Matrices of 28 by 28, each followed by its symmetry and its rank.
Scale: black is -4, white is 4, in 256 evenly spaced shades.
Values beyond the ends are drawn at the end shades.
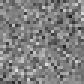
antisymmetric, full rank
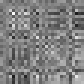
symmetric, rank three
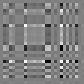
symmetric, rank one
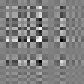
symmetric, rank one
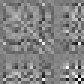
symmetric, rank three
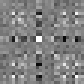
symmetric, rank three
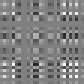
symmetric, rank one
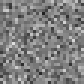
antisymmetric, full rank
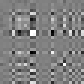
symmetric, rank two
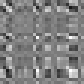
symmetric, rank two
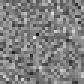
antisymmetric, full rank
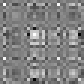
symmetric, rank two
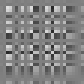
symmetric, rank one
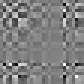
symmetric, rank two
